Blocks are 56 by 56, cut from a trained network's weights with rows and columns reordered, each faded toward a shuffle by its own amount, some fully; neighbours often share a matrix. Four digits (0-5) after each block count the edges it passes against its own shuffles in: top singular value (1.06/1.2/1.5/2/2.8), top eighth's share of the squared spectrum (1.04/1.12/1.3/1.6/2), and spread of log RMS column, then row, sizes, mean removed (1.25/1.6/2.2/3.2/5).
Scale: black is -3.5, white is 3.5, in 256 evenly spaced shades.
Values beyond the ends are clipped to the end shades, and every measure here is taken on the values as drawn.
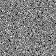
1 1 0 0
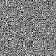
3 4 2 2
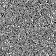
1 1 0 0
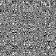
3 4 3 2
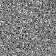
2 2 1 1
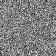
0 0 0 0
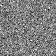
1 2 0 0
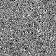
2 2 0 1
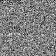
2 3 1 1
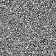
1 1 0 0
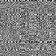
4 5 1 3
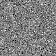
1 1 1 0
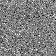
0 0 0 0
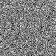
2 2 0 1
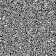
0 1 0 0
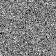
1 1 0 0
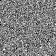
0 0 0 0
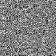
3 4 2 1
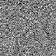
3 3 2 1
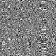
3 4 2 2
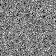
0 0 0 0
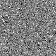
1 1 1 0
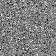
0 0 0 0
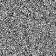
2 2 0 0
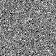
0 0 0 0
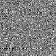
3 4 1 2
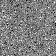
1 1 0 0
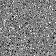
0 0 0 0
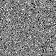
1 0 0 0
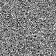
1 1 0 0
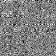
3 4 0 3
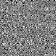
3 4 1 2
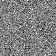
1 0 0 0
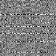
4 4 0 3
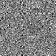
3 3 0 1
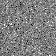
0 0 0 0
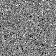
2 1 0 0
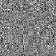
3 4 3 2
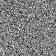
1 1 0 0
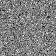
1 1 0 0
